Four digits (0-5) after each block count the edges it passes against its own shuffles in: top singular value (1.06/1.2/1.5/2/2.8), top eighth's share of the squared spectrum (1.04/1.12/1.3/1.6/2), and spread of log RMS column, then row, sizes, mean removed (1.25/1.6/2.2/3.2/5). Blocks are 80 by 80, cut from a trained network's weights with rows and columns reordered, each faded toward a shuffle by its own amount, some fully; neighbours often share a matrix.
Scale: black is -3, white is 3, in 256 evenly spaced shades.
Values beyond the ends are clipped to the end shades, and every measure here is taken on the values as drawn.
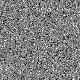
1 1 0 0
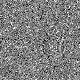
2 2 0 0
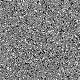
1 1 0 0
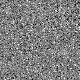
2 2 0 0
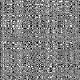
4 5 3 4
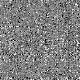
2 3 1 2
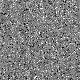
0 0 0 0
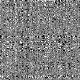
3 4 2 3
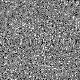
3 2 1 0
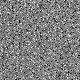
0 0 0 0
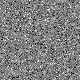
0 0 0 0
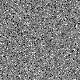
1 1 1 0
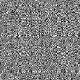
4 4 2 3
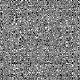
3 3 3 1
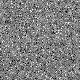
0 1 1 0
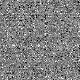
2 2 2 1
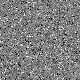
0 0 0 0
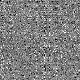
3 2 2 0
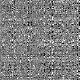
3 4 3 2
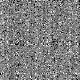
2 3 1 2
